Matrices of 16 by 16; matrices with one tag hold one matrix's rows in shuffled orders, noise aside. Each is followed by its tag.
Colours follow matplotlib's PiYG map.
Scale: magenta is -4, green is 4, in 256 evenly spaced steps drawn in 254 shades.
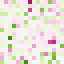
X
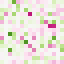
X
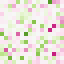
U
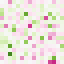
X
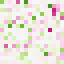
U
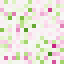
U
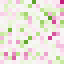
U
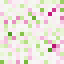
U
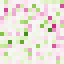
U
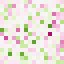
U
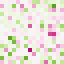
X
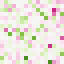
U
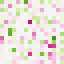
X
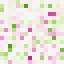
X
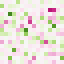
X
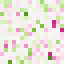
U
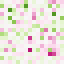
X
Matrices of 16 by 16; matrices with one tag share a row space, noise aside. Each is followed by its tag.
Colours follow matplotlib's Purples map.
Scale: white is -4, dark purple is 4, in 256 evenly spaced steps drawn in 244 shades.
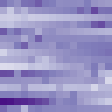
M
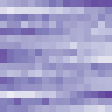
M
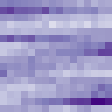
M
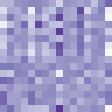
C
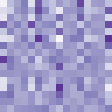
C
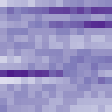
M
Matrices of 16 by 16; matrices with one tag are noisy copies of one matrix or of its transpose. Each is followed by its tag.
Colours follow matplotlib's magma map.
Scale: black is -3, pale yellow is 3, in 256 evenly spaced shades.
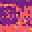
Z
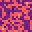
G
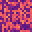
G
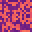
G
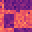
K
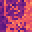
Z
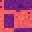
K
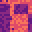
K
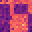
K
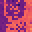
Z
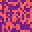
G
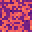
G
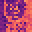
Z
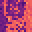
Z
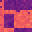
K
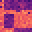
K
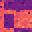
K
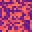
G
